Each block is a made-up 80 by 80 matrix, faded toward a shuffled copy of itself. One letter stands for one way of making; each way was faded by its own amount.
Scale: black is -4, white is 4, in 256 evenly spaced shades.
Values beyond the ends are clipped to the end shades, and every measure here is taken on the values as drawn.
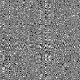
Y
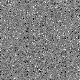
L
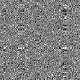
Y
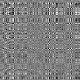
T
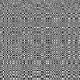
T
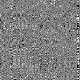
Y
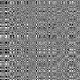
T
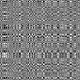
T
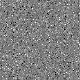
L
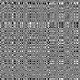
T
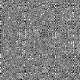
Y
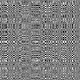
T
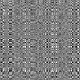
T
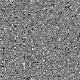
L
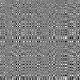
T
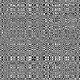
T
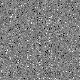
L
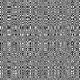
T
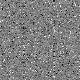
L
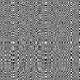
T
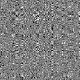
Y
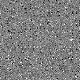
L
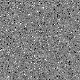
L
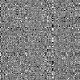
Y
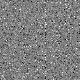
L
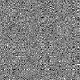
Y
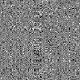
Y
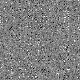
L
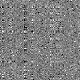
Y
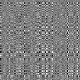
T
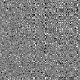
Y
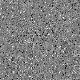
L
